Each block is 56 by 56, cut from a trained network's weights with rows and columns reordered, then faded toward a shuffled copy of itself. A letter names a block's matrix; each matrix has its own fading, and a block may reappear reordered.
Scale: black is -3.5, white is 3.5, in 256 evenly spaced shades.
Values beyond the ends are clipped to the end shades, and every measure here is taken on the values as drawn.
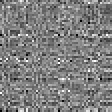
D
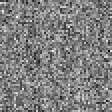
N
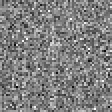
N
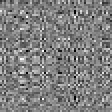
D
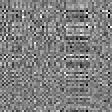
D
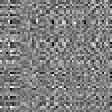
D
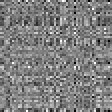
D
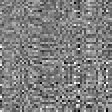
D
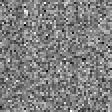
N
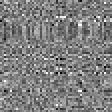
D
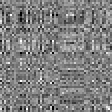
D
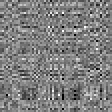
D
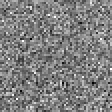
N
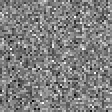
N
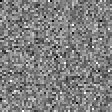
N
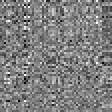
D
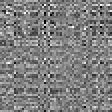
D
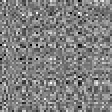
D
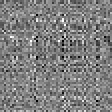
D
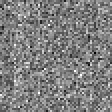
N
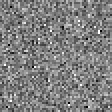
N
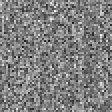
N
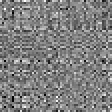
D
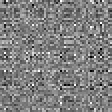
D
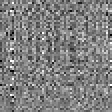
D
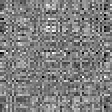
D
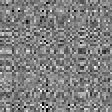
D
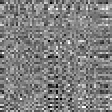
D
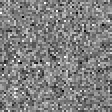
N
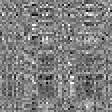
D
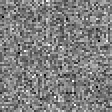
N
